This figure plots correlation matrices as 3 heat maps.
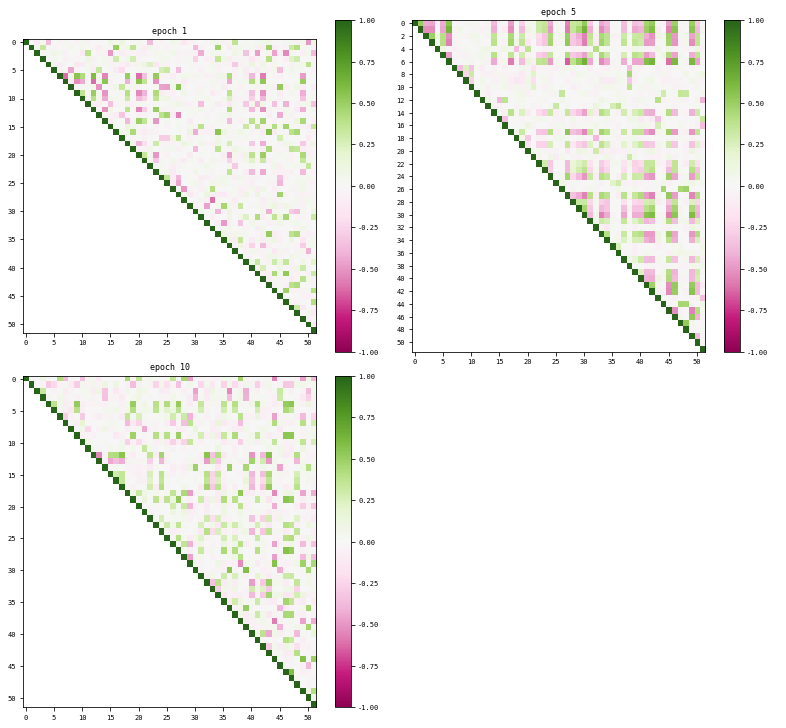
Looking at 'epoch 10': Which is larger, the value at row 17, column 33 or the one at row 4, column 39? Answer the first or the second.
the second
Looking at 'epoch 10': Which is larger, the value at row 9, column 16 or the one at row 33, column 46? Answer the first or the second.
the second
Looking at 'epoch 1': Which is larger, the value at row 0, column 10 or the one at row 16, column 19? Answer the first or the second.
the second
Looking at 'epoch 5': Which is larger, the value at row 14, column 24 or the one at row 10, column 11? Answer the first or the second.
the first
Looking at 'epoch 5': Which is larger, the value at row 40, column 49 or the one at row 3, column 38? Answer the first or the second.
the second
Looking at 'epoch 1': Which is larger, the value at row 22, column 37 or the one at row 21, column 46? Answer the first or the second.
the second
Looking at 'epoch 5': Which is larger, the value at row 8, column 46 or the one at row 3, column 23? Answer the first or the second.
the first
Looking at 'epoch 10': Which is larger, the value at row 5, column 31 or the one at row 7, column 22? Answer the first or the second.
the first
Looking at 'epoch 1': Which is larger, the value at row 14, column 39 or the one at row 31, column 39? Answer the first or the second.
the second
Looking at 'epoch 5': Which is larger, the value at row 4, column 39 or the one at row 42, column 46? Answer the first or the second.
the second
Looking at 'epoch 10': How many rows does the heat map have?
52
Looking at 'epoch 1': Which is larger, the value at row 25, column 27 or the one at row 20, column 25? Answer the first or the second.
the second
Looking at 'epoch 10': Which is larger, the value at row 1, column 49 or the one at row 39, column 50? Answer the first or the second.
the second
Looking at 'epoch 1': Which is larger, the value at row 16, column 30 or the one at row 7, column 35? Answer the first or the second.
the second
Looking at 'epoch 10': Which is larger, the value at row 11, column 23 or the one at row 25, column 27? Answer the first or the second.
the second
